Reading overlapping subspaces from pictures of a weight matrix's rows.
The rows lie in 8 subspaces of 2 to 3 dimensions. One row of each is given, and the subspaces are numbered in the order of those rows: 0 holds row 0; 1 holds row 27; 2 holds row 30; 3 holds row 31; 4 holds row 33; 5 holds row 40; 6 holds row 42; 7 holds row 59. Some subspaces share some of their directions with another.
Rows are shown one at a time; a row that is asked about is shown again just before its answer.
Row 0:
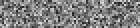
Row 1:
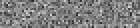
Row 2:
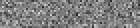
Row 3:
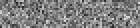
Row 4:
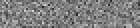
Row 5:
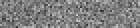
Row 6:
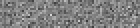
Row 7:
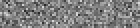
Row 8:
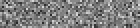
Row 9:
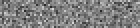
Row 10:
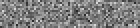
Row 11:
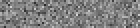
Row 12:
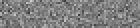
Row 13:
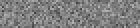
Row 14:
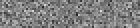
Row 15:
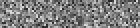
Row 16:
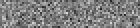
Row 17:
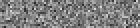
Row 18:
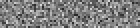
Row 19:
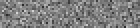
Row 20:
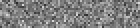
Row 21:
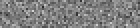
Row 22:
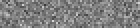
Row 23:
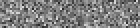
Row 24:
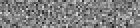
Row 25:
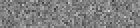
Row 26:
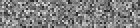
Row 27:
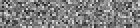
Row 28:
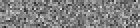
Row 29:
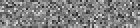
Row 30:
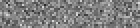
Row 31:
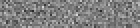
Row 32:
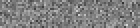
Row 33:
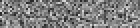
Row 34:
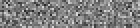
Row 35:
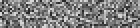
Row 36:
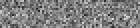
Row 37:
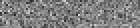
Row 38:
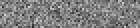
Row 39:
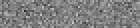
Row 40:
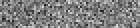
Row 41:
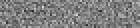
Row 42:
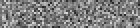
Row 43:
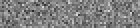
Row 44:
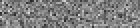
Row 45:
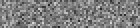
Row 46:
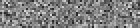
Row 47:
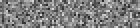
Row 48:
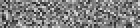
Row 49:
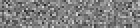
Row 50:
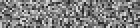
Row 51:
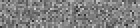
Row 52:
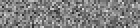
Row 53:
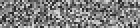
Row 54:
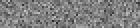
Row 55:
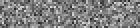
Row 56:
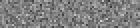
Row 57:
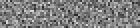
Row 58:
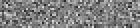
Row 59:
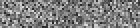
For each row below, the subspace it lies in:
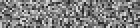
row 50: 4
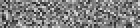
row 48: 6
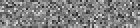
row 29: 0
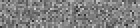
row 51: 5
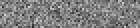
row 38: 5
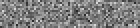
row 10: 5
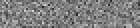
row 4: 6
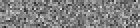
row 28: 7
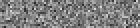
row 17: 7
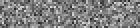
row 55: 0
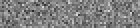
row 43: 1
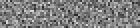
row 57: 3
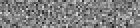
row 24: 2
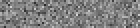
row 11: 7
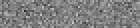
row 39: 0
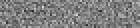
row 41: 3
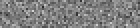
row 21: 2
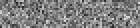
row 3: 2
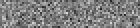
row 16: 6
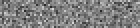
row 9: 0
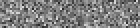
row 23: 7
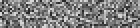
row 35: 4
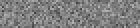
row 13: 5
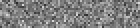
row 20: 2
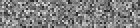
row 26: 1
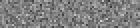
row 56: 3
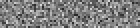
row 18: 3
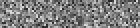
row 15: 7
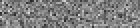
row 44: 4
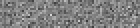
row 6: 6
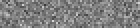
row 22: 2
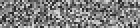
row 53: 5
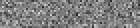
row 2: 0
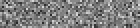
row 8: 0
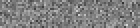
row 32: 5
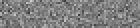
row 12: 4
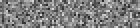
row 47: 3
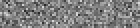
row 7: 2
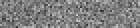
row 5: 5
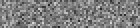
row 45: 6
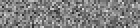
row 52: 5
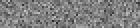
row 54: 2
